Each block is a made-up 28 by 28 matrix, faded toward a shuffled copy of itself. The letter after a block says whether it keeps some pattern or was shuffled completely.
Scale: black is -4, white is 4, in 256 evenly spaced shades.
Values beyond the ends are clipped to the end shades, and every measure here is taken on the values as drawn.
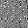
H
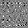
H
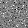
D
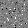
D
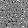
D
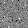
D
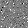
D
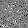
D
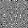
H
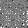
H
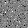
D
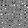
H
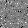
D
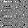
H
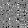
H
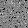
D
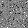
D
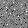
D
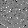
D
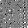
H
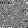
H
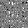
H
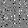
H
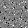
D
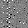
H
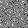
D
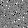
D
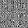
H
